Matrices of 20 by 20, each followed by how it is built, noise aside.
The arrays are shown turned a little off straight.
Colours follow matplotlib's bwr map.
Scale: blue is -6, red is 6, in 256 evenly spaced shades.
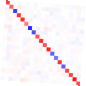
diagonal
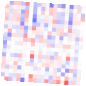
low rank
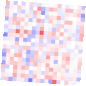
low rank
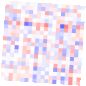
low rank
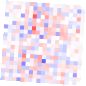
low rank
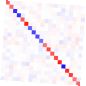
diagonal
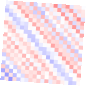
Toeplitz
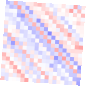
Toeplitz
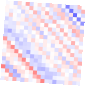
Toeplitz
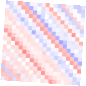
Toeplitz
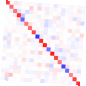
diagonal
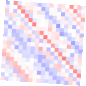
Toeplitz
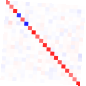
diagonal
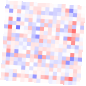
low rank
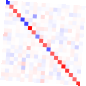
diagonal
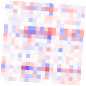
low rank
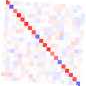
diagonal
